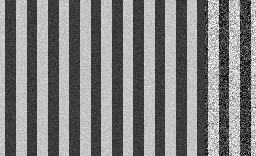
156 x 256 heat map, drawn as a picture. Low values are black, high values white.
Upright stripes repeat 12 times across the table. The left part is calmer, up to a seam about 80% of the way across. Overall the values sit about 50% of the way up the scale. There is no overall slope. The values fall into two levels.
